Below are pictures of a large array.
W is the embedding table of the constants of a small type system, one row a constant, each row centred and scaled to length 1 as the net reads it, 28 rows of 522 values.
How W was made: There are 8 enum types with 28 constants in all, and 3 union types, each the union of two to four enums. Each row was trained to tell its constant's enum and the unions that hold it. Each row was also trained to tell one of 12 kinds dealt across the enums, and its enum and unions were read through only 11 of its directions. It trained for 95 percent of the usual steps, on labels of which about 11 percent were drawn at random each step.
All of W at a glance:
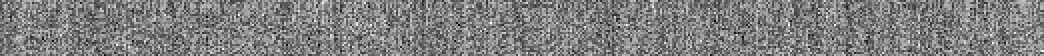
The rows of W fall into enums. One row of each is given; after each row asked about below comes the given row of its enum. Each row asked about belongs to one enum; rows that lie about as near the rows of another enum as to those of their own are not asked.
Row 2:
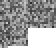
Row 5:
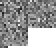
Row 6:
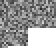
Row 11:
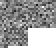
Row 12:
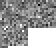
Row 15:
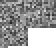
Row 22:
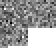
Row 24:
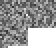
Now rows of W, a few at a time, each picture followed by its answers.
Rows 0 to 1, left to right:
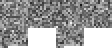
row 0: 11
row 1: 24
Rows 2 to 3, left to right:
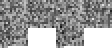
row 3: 2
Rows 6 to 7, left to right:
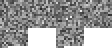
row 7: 5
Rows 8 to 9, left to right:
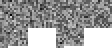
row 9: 24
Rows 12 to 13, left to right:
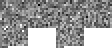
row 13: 5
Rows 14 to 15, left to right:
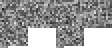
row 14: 2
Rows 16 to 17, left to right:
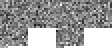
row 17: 15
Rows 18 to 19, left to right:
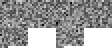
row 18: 11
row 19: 24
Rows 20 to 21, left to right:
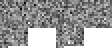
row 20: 6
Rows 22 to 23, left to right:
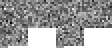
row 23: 15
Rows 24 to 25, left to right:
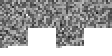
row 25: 2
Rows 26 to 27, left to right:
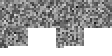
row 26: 11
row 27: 24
